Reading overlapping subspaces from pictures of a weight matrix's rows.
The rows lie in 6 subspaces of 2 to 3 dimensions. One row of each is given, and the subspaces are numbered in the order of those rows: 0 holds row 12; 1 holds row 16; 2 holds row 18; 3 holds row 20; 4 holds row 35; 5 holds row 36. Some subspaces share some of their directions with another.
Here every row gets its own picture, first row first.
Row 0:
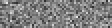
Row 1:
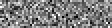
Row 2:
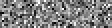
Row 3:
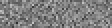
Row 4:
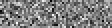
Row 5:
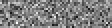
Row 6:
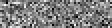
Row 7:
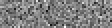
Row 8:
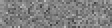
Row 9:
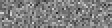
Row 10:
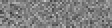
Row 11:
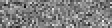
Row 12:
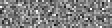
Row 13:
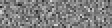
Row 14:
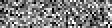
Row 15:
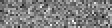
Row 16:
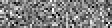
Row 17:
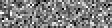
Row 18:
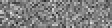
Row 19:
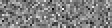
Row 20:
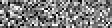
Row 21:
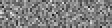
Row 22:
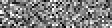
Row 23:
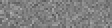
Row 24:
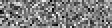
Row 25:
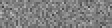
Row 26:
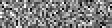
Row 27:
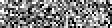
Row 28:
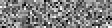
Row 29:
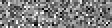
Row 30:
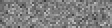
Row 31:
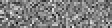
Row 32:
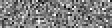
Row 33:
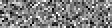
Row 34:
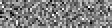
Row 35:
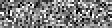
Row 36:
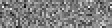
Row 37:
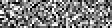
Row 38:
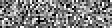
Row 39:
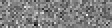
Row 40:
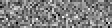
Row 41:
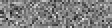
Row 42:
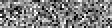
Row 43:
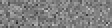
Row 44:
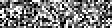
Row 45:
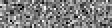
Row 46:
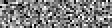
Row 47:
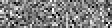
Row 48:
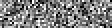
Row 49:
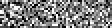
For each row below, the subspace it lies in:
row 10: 2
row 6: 5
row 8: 1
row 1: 2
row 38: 0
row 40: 2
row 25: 5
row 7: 1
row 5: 3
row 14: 1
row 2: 4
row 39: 3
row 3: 1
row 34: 5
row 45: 0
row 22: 2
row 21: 5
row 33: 4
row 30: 1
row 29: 3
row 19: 4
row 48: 0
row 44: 4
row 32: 0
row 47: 1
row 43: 3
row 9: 4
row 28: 2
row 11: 5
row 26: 5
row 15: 1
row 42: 4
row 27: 1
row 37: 5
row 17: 4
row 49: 3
